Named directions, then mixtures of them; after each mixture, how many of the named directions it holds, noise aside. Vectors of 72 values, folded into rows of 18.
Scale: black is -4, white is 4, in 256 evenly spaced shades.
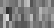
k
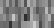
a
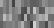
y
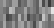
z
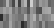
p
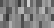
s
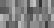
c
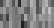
two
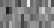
two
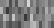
two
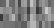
two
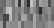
two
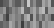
one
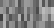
three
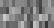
two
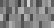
one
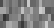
three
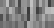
three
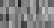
three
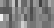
two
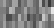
one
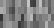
two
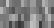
three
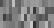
one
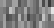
one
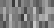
three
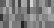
one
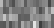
two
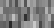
one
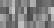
two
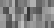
three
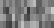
three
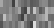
one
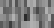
one
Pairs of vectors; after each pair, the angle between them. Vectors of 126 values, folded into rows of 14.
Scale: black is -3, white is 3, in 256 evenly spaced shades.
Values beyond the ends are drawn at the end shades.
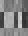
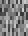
orthogonal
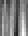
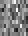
orthogonal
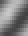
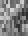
partly aligned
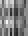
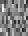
orthogonal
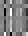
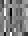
nearly opposite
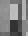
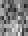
partly opposed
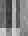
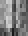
nearly opposite
